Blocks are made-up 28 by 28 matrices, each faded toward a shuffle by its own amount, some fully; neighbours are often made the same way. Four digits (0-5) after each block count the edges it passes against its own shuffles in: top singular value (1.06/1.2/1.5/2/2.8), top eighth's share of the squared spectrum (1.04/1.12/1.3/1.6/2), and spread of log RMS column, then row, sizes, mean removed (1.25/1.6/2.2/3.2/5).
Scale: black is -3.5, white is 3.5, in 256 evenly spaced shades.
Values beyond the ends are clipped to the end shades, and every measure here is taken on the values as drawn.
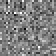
3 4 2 2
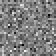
1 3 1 0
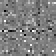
3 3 0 2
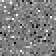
1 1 0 0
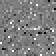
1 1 0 0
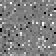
1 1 0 0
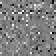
2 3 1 1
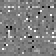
2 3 0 1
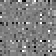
3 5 1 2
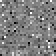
1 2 0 0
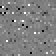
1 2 0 1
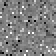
0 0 0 0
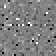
2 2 0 0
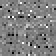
2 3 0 1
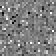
0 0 0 0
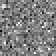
1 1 0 0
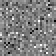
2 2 0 0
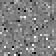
0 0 0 0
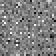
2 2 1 0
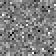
0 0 0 0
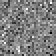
0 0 1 0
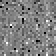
2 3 1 0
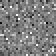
0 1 0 0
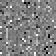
1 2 1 0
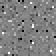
0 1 0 0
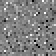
0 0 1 0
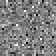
0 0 0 0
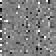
3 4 2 0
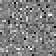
2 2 0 0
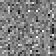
1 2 2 0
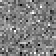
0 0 0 0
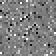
0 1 0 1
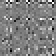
4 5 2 2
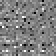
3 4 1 1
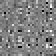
3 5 2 2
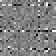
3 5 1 2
